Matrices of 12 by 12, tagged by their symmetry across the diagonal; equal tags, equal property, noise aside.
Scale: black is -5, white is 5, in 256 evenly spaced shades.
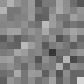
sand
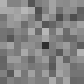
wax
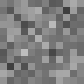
sand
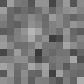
sand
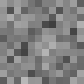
sand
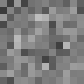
sand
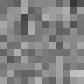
wax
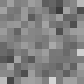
sand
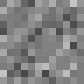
sand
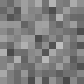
sand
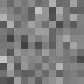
wax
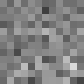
wax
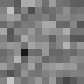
wax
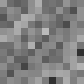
sand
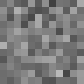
wax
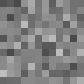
wax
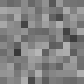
wax
